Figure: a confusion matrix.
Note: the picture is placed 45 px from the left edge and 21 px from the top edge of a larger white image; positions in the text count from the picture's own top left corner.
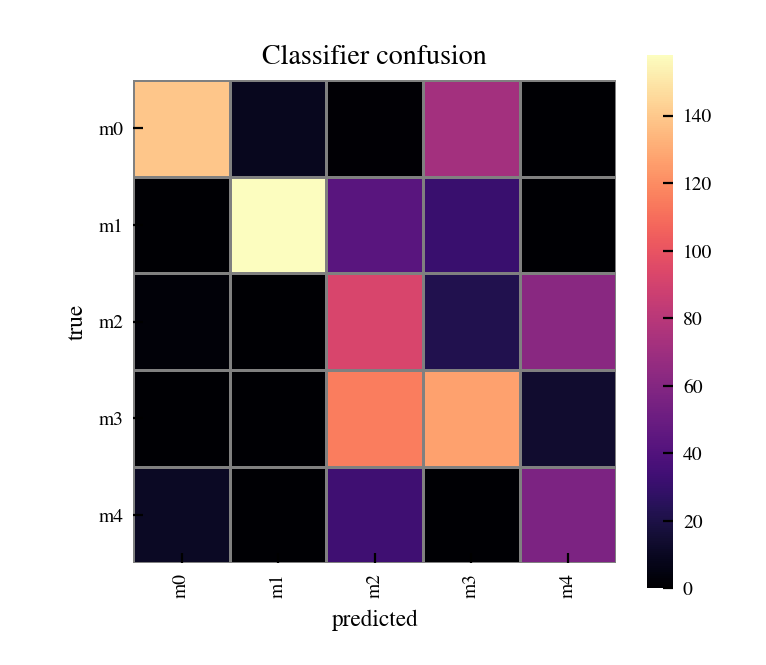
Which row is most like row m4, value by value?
m2
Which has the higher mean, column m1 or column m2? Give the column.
m2
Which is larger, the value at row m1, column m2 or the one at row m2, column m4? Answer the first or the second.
the second
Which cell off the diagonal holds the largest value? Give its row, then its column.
m3, m2
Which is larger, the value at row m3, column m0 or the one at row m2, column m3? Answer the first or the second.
the second
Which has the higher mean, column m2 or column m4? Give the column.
m2
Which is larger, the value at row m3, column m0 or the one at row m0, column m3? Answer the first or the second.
the second
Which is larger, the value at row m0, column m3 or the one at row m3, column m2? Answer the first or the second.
the second
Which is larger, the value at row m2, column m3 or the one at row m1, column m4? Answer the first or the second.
the first
